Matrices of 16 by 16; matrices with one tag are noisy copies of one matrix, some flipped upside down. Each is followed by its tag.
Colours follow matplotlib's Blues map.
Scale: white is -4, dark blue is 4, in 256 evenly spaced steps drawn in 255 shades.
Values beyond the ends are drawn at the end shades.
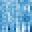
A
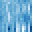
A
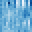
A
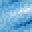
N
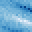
N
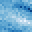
N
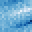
N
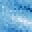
N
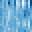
A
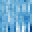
A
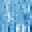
A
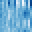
A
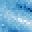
N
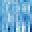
A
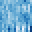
A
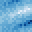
N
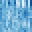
A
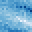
N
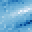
N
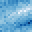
N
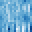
A
